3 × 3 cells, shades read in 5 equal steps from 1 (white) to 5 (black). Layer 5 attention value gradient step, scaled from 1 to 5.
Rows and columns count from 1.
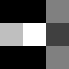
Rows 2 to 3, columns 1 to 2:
2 1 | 5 5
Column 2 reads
5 1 5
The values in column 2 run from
1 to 5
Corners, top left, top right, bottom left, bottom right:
5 3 5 3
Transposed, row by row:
5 2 5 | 5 1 5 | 3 4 3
